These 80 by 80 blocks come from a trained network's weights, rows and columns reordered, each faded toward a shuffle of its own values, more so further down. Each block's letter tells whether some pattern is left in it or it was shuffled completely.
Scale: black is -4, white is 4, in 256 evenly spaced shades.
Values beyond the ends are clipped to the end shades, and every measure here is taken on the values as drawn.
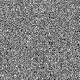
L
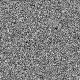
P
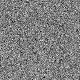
P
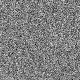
P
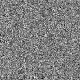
L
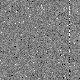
L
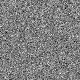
P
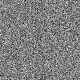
P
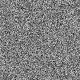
P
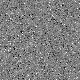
P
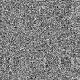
L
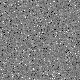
P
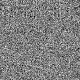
L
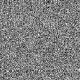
L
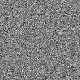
L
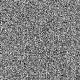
L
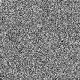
L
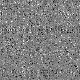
L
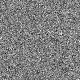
P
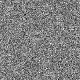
L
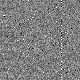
L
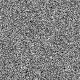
P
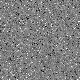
P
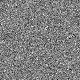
P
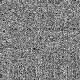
L
